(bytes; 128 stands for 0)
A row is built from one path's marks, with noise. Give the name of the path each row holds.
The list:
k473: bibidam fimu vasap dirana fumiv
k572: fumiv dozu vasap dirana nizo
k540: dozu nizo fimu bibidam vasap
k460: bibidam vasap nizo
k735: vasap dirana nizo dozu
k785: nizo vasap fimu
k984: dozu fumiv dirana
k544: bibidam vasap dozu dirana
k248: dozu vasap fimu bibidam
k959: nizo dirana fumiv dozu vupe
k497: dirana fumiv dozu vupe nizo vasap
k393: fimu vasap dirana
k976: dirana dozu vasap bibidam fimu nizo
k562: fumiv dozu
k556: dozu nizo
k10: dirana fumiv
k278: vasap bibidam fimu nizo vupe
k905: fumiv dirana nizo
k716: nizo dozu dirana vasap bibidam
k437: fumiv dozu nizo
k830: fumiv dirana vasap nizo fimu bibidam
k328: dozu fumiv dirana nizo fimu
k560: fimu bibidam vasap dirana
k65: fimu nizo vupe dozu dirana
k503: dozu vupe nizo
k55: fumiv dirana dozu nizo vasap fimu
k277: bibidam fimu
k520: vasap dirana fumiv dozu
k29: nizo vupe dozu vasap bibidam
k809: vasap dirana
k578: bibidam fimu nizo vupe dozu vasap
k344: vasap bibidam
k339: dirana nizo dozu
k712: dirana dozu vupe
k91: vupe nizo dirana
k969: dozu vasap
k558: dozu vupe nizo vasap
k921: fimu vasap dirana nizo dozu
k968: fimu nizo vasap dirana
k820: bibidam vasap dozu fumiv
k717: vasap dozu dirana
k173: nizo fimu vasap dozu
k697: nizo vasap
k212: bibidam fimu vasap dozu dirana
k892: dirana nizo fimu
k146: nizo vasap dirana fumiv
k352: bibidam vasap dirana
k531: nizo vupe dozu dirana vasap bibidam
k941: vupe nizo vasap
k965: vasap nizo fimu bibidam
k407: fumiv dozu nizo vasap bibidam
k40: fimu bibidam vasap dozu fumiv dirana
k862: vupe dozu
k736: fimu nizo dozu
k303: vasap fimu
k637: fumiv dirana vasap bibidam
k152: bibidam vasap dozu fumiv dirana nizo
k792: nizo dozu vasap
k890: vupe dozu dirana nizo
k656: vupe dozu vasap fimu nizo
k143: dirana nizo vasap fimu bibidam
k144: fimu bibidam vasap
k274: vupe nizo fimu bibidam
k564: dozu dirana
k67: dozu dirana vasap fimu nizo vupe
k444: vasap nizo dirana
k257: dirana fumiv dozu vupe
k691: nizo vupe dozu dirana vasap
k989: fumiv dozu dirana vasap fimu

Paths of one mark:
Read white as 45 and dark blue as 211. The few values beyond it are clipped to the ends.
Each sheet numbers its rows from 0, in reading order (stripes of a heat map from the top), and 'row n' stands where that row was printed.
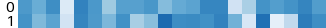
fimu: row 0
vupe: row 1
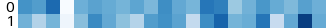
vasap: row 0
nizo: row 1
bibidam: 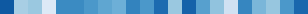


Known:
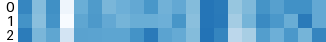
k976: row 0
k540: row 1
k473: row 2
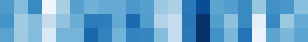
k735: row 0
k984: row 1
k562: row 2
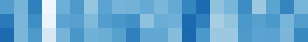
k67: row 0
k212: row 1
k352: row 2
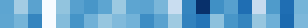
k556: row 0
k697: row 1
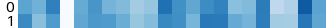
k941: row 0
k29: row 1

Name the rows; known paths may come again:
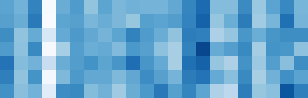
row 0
k67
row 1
k656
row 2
k830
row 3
k735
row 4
k637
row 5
k531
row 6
k274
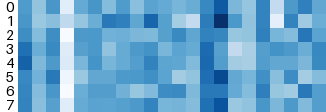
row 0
k65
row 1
k984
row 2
k578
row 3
k560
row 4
k352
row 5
k717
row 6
k29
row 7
k40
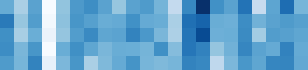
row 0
k556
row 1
k716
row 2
k152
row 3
k540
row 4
k968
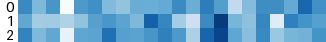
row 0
k965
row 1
k905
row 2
k820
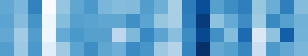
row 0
k792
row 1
k55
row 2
k503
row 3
k572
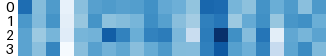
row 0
k544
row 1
k444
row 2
k562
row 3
k691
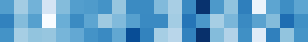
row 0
k959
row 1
k460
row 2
k10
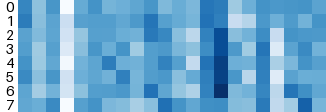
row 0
k976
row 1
k473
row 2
k146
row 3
k890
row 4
k407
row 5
k712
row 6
k328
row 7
k941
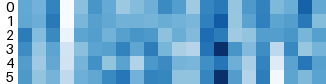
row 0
k697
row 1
k173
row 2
k212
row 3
k564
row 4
k91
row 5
k257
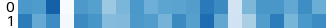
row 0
k303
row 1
k144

